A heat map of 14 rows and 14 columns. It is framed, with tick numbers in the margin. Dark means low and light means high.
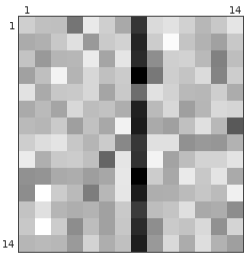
Odd lines: column 8. Average level on the scale: 70%. Histogram: skewed, a long tail of low values.
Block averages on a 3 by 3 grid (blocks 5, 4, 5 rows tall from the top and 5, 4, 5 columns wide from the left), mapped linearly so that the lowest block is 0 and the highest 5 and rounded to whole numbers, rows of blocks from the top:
5 1 5 | 5 1 4 | 4 0 5
